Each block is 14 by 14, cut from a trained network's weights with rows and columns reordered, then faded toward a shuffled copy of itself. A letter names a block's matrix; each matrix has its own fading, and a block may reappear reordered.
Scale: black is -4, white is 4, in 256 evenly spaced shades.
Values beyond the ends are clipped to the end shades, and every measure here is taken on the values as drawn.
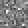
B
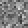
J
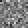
B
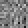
J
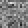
J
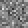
J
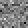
B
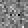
B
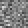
J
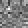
J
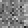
J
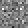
B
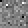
B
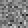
B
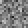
J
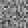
B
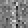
J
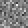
B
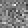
B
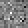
B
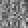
J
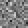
J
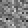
B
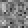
J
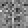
J
